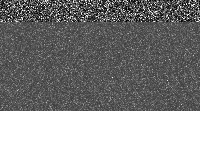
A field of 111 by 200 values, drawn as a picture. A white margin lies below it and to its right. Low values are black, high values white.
Histogram: skewed, a long tail of high values. Seam: horizontal, 20% of the way down, the bottom part calmer. Slope: none. Grain: fine. Stripes: none.
